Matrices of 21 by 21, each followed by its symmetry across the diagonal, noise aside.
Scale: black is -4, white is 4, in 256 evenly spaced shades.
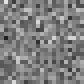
neither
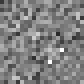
symmetric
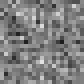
antisymmetric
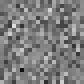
neither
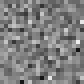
antisymmetric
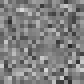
antisymmetric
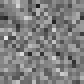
antisymmetric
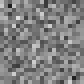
neither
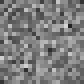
symmetric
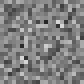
symmetric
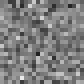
neither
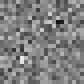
antisymmetric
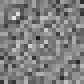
symmetric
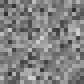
symmetric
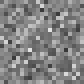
symmetric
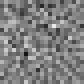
antisymmetric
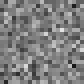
neither
